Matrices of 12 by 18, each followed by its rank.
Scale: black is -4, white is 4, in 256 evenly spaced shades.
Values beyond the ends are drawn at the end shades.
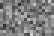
full rank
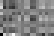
two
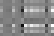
one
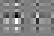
one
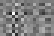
two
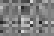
two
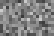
full rank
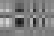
one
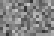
full rank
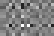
two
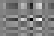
one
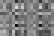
two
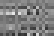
two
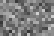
full rank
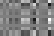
one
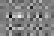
two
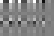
one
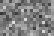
full rank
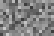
full rank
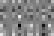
two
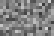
full rank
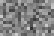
full rank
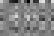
two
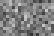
full rank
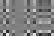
one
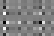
one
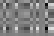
one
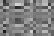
two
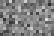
full rank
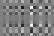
one
